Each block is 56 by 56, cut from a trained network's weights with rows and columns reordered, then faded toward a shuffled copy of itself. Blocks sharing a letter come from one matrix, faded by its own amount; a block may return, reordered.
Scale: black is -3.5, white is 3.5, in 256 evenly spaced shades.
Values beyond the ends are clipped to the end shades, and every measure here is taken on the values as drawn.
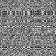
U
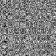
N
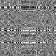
U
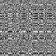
U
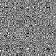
N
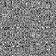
N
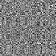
N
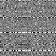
U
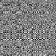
U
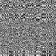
U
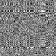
U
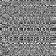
U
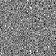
N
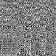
N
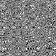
N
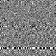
U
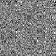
N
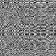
U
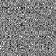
N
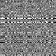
U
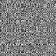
U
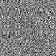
N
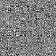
N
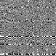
U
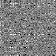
N
